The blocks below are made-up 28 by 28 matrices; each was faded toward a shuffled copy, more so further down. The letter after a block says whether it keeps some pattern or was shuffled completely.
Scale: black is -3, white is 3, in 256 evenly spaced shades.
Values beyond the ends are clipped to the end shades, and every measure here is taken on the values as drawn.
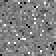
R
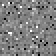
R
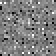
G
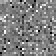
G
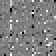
G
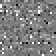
G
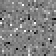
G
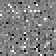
G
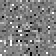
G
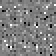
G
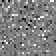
R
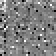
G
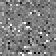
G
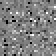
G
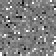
R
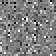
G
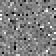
R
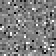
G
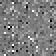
G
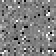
G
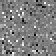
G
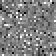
R
